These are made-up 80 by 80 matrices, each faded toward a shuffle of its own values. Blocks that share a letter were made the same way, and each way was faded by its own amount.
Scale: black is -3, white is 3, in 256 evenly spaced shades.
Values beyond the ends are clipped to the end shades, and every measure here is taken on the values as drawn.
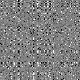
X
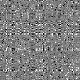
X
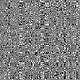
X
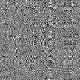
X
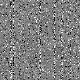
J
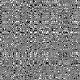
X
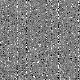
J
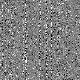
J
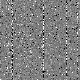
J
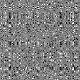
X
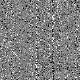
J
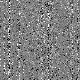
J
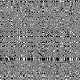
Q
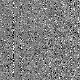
J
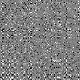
X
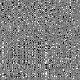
X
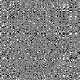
X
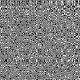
X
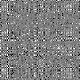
Q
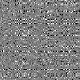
Q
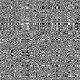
Q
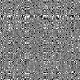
Q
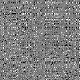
X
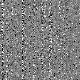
J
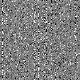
J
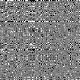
Q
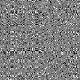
X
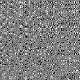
X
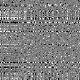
Q
